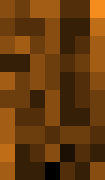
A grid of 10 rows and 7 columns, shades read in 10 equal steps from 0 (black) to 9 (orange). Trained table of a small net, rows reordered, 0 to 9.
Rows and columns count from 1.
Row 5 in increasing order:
2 3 4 4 5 5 6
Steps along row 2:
down same up down same up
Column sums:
51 34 37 42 24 29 51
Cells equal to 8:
0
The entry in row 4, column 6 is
4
